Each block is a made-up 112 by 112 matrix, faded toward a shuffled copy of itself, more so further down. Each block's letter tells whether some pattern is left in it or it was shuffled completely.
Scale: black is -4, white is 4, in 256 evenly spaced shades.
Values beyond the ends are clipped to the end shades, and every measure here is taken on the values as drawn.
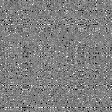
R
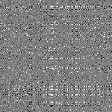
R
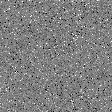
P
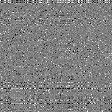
R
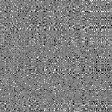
R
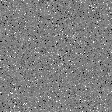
P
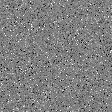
P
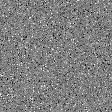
P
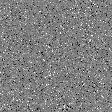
P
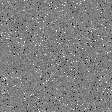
P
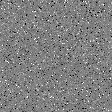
P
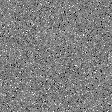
P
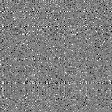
R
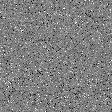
P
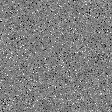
P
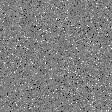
P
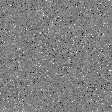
P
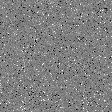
P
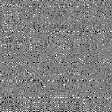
R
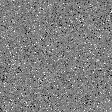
P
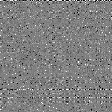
R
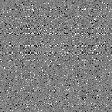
R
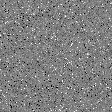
P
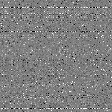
R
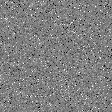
P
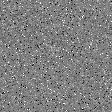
P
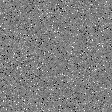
P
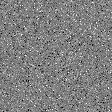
P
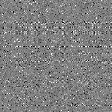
R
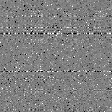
R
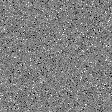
P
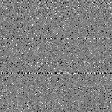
R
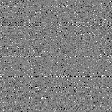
R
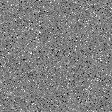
P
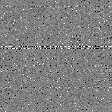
R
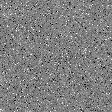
P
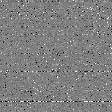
R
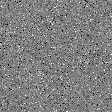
P
